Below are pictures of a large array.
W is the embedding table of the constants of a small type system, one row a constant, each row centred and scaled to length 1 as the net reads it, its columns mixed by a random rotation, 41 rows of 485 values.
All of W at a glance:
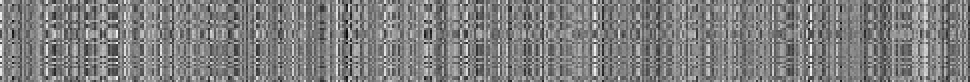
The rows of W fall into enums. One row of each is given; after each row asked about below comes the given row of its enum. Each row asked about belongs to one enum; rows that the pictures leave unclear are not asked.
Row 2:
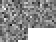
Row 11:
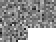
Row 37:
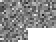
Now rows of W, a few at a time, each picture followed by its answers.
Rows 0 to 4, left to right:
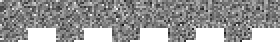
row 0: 37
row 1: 37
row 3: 11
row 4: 11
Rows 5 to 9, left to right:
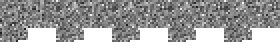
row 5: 11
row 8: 37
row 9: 37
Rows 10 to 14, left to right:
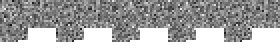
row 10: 2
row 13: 37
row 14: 11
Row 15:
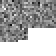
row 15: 2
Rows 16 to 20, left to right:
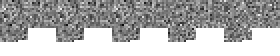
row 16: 2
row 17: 2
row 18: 2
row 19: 11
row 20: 37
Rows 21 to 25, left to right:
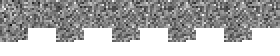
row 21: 2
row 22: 37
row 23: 37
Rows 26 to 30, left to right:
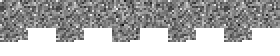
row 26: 37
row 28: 2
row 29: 37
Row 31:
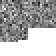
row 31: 2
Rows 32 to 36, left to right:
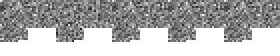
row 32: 37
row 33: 11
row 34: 37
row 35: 37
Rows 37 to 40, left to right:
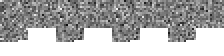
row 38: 2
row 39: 2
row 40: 11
